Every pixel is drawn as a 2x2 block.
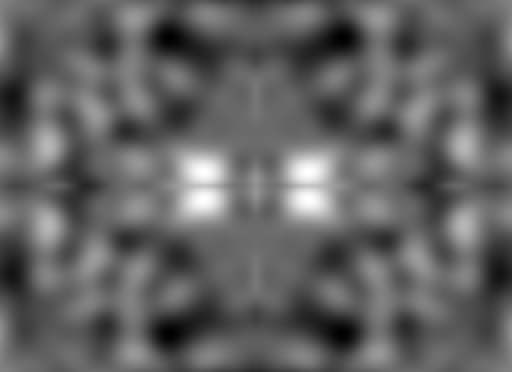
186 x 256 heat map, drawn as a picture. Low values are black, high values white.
Seam: none. Ninth with the highest average: centre. Grain: smooth. Mirror symmetry: left to right and top to bottom. Lone odd cells: none.
